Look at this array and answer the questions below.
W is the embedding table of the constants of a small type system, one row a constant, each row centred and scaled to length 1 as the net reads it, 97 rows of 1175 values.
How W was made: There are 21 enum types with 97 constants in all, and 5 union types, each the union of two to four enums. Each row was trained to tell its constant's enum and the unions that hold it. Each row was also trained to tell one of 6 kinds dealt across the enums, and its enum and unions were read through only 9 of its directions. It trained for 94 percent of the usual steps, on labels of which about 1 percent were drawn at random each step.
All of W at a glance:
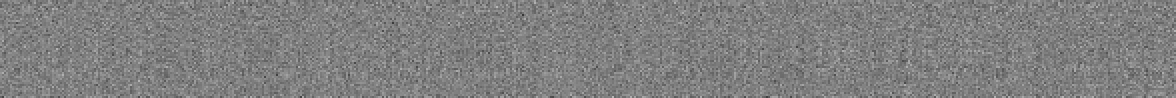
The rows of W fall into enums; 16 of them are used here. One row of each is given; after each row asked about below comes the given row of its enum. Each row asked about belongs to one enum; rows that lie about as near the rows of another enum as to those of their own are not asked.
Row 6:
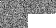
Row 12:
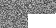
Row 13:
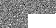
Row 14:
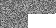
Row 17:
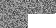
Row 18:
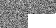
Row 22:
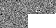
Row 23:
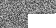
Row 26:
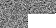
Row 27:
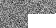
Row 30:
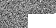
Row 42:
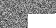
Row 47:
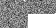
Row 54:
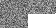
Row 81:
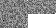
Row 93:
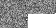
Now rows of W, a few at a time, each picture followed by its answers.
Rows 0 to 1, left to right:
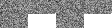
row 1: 18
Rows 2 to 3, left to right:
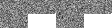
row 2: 47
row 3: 93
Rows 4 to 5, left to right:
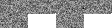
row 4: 23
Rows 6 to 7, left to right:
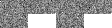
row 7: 6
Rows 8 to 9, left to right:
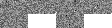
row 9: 81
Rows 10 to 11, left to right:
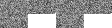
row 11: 6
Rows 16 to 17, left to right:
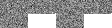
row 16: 93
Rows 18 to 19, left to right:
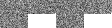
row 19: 12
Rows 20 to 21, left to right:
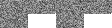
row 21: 17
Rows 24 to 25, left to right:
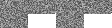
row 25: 14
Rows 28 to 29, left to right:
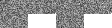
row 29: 12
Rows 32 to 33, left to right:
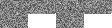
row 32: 93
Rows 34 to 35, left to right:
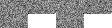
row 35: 6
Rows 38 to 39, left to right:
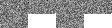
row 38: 18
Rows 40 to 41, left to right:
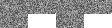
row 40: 17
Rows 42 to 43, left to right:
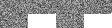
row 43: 18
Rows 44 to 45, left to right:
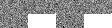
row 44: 6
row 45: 27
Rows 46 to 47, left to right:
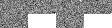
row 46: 23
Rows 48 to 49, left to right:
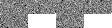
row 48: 27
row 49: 81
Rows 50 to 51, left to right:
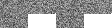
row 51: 12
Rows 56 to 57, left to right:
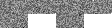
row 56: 93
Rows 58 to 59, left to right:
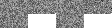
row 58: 81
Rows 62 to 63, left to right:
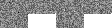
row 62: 14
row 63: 81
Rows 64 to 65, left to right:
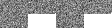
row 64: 13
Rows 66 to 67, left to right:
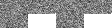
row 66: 14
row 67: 17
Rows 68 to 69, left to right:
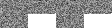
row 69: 26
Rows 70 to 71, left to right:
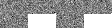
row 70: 23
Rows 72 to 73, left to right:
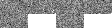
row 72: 6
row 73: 18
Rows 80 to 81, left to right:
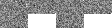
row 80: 14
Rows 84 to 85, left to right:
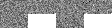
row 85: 23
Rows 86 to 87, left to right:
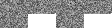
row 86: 17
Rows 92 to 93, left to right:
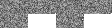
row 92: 17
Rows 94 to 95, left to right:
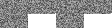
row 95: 93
